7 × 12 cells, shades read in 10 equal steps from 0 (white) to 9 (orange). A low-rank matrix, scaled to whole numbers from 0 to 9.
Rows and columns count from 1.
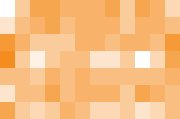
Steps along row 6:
up same up down up same same down up down down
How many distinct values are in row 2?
5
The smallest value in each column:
0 4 1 4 4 5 2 2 4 0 3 3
